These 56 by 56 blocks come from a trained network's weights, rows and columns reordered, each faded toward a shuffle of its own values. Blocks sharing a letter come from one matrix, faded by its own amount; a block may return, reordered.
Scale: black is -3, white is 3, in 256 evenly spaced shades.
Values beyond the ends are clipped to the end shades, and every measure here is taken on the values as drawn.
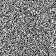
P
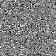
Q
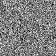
P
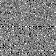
Q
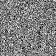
P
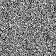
P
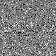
Q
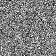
P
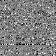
Q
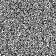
P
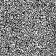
P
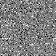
Q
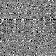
Q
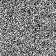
P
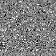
Q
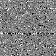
Q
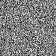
P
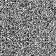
P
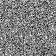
P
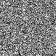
P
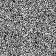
P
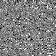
Q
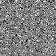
Q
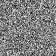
P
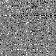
Q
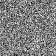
P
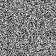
P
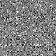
Q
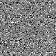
Q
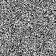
P
